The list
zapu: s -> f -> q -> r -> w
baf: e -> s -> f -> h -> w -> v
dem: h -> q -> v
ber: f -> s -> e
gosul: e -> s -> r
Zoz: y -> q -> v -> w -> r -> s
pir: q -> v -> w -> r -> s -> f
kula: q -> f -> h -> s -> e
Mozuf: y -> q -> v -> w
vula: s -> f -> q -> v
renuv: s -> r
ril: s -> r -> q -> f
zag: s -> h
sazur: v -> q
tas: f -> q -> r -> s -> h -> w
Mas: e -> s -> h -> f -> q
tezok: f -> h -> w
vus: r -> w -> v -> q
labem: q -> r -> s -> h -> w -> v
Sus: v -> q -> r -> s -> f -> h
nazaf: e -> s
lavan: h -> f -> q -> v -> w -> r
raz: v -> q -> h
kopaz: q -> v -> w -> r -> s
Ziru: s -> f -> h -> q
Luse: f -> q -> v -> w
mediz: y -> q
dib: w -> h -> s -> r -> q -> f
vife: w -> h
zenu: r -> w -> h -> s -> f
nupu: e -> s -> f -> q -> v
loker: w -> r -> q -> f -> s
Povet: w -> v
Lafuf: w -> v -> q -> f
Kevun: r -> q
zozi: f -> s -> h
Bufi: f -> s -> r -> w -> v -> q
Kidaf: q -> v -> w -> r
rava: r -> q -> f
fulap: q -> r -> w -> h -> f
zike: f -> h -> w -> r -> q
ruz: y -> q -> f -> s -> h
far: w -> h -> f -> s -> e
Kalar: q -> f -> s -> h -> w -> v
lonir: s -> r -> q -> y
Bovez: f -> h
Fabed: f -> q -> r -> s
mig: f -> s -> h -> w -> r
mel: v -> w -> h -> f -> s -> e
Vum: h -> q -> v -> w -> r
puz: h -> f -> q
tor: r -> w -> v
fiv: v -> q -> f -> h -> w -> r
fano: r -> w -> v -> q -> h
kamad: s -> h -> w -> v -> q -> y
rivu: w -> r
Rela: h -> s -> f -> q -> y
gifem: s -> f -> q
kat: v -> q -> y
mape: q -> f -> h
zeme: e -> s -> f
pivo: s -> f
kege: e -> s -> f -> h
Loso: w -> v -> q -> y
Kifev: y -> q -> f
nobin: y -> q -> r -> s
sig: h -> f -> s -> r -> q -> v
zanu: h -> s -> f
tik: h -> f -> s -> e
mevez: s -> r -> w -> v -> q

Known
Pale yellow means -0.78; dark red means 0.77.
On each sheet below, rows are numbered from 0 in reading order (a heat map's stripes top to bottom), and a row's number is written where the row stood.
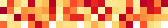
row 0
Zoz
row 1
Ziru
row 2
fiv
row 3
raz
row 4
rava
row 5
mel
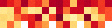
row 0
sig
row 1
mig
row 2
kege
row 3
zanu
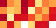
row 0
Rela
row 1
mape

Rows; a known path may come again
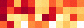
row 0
kege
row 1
ruz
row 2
Sus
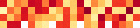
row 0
mape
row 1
mel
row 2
Kalar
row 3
nobin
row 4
mig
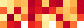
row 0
Fabed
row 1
baf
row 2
Ziru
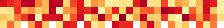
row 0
sig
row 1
Rela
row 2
puz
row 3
Loso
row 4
zapu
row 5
kula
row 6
Mozuf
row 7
Povet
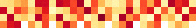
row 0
ril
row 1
tor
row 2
zanu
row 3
Zoz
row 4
rava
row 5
sazur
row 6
raz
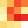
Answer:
fiv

